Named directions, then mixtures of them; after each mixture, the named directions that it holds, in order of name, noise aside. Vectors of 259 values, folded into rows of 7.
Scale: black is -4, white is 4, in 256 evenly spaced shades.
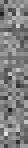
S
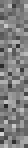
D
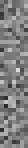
D, S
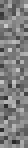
D, S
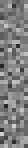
D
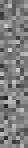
D, S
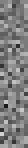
D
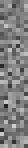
D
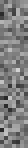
D, S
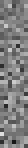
D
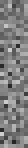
D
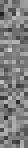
D, S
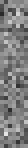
S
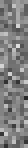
D, S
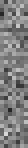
S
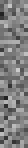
D, S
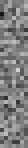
D, S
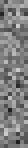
S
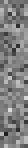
D, S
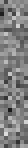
S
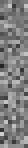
D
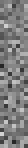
D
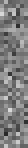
S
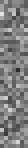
D, S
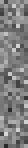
D, S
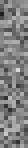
D, S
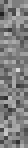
D, S
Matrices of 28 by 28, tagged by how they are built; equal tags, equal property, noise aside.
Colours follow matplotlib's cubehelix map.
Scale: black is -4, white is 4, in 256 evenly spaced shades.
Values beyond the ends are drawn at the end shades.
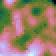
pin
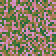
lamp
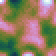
pin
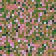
lamp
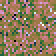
lamp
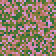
lamp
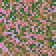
lamp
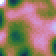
pin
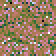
lamp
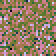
lamp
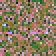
lamp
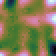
pin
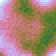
pin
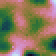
pin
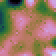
pin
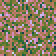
lamp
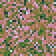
lamp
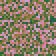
lamp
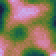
pin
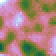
pin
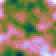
pin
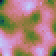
pin
